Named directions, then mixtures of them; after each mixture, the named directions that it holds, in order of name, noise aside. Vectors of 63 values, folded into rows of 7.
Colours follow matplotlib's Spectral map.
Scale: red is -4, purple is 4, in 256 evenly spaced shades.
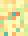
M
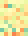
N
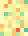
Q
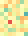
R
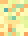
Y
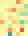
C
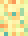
M, Q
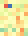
N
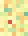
R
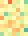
Q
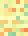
C, N, Q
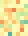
C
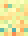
N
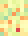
M, Q, R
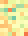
Y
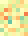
M, R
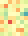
C, Q, R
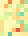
C, Q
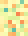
C, R, Y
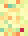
C, N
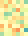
Q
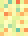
Q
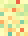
C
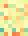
N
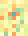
M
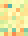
N
